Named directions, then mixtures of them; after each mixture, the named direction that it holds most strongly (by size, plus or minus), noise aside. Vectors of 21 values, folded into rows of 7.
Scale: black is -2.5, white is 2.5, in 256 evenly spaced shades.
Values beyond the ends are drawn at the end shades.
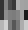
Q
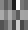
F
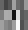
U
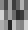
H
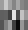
U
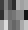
Q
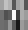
U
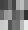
Q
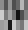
H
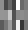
F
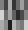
H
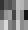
Q
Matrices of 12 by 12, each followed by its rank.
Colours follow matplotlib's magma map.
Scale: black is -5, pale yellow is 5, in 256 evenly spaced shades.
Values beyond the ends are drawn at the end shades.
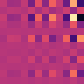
one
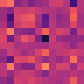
two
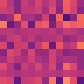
two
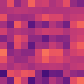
two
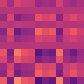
one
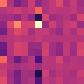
two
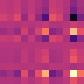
one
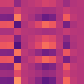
one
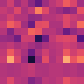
two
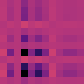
one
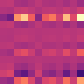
one
